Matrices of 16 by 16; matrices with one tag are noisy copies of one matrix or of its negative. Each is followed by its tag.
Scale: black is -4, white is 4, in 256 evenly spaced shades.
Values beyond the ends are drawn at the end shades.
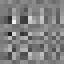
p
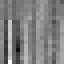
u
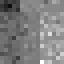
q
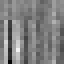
u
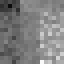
q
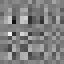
p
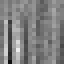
u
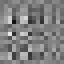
p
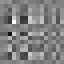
p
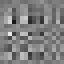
p
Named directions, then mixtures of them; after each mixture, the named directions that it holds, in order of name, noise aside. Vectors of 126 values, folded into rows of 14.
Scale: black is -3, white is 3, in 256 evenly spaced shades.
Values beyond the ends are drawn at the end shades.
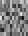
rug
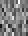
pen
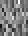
pen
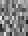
pen, rug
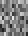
pen, rug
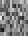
rug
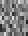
pen, rug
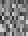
pen, rug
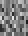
pen, rug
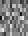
rug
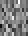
pen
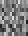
pen, rug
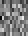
rug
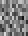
pen, rug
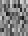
pen, rug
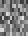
rug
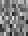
pen, rug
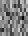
pen, rug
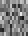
rug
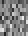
pen, rug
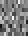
pen, rug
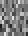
pen, rug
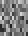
pen, rug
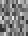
pen, rug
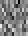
pen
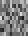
rug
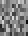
pen, rug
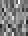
pen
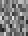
pen, rug
